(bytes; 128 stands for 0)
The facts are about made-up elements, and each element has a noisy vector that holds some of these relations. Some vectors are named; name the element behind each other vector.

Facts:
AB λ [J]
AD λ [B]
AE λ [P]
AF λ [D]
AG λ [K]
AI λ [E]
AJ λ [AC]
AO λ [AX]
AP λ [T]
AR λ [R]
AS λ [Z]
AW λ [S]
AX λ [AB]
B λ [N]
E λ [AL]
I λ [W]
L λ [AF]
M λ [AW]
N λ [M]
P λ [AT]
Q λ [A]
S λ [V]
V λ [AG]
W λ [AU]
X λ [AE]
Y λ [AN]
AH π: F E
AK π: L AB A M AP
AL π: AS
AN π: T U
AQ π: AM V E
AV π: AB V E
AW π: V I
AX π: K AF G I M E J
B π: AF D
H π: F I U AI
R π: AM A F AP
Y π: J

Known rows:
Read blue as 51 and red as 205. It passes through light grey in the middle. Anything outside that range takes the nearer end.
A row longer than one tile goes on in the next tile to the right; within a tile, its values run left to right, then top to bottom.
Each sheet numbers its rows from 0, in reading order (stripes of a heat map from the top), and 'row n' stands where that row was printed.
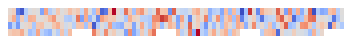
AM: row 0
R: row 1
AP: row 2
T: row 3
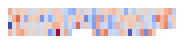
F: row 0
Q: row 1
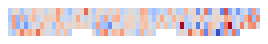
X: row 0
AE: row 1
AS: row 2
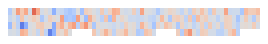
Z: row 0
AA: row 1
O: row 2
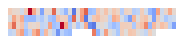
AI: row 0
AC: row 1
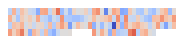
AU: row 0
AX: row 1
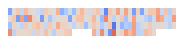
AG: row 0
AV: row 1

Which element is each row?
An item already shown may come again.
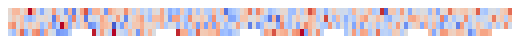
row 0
AI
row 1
AH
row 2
AW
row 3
L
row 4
U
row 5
AR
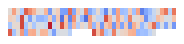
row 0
E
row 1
AW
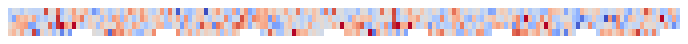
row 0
AL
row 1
D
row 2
B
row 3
AB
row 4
AL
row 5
G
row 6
I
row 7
L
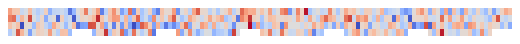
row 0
J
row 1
Y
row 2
A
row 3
H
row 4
J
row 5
M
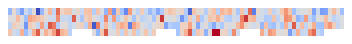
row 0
AF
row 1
M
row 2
AK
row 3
G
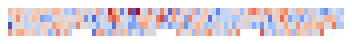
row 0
F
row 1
AN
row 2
V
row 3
K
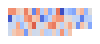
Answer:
T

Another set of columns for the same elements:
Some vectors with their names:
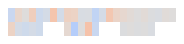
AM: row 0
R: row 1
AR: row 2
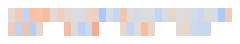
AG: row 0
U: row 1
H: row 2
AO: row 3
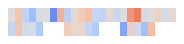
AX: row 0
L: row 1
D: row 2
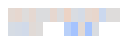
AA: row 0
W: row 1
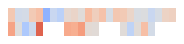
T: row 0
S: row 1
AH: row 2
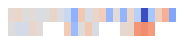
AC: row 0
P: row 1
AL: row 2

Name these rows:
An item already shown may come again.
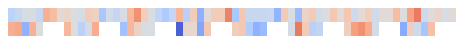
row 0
E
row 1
U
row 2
AF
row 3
B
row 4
AB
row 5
M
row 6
AW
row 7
D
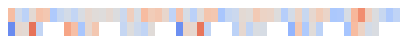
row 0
Y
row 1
AI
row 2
K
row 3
Y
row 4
G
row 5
J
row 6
AF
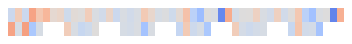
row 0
V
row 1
F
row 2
I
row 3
AX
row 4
F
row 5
AX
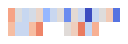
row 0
AN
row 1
AS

